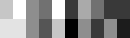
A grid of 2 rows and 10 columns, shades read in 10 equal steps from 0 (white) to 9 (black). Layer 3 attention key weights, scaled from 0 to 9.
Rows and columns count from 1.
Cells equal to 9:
1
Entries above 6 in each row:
3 3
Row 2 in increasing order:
1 1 2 4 4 4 6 7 8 9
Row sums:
40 46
